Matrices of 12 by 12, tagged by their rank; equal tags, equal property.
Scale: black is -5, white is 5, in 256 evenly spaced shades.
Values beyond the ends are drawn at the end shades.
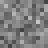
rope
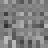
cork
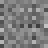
cork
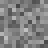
rope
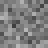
rope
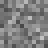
rope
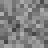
rope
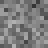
rope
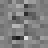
cork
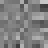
cork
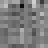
cork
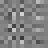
cork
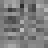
cork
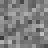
rope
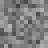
rope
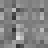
cork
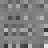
cork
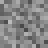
rope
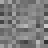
cork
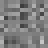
cork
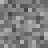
rope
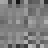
cork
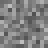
rope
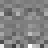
cork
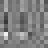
cork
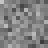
rope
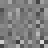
cork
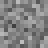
rope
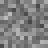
rope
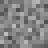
rope
